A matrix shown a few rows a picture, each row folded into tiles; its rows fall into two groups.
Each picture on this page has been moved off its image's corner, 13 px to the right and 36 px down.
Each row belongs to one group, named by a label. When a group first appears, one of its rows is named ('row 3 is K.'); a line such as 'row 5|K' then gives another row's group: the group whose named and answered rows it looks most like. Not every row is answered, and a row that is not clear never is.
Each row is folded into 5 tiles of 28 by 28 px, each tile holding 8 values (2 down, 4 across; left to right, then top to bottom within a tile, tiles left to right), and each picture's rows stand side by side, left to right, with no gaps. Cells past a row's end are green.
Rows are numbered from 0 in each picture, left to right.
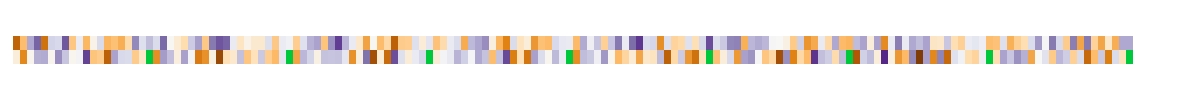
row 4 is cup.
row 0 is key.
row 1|cup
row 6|cup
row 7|cup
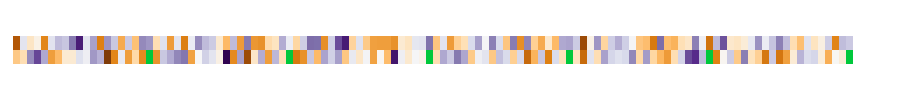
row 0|cup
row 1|cup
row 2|key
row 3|cup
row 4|key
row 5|cup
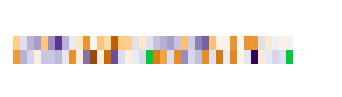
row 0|key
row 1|key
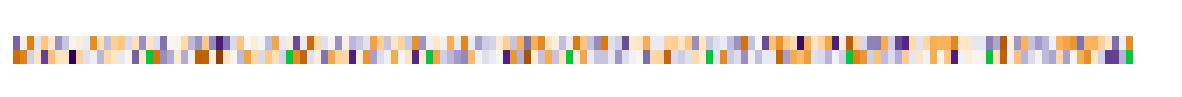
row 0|cup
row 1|cup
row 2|cup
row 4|key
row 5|key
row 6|key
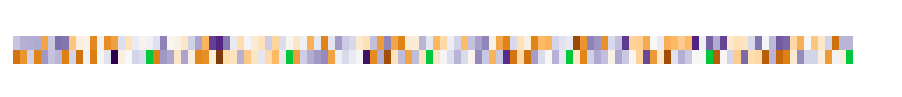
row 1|cup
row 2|cup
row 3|key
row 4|key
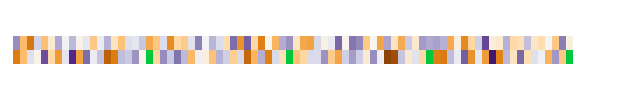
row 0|cup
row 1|cup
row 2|cup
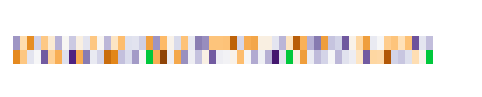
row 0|cup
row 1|key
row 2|key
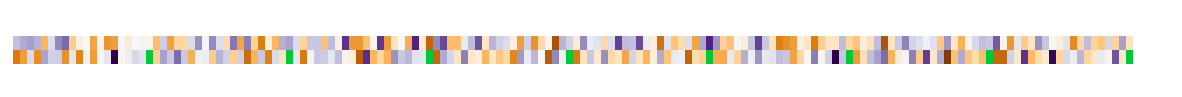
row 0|key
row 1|cup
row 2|key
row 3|cup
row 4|cup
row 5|key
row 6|cup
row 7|cup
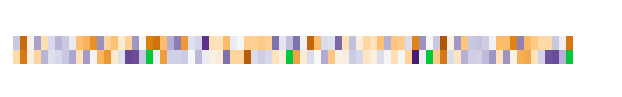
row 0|key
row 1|key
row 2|cup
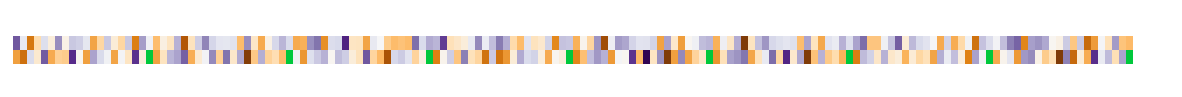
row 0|cup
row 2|key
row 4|cup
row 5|cup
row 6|cup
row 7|key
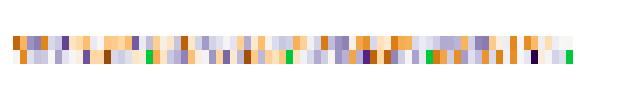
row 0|key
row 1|cup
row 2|key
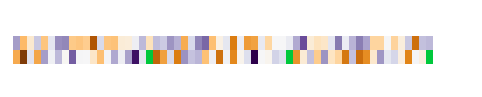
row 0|key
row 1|key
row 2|cup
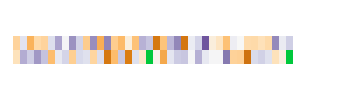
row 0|cup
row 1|key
